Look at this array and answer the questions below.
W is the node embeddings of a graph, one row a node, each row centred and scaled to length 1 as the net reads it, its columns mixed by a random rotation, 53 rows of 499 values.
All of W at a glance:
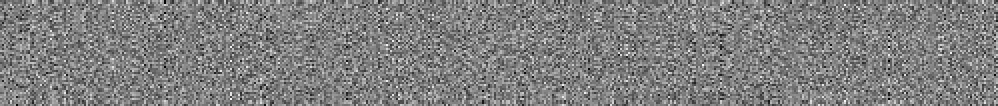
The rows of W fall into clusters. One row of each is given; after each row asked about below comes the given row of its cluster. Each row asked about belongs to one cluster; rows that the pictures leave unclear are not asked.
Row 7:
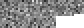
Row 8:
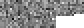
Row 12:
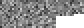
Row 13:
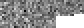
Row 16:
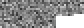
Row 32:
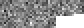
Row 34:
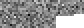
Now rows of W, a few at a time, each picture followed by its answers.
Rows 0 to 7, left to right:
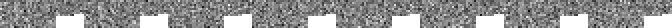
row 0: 13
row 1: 13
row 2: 16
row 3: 12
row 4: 32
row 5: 12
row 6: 13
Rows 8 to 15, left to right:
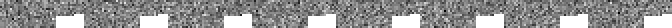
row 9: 7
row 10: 13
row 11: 32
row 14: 12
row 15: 7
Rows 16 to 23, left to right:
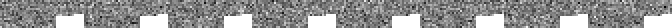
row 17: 34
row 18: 32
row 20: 34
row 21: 16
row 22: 32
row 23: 34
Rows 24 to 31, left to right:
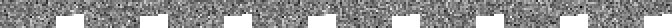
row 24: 32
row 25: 8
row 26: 12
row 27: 32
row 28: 16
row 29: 13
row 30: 34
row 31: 13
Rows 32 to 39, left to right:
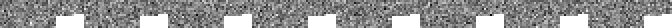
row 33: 13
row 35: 12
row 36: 8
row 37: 34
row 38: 12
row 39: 16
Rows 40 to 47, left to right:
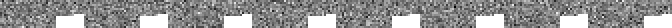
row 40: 32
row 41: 16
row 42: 8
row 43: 7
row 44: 32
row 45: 16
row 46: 34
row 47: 34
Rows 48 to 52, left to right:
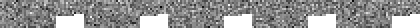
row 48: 8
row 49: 34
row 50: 16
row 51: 16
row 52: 8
